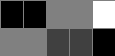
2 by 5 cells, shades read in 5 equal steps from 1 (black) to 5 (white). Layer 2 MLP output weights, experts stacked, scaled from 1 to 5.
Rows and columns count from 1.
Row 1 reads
1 1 3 3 5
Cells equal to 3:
4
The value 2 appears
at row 2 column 3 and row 2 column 4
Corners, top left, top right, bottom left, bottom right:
1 5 3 1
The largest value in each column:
3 3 3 3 5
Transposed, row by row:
1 3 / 1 3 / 3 2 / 3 2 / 5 1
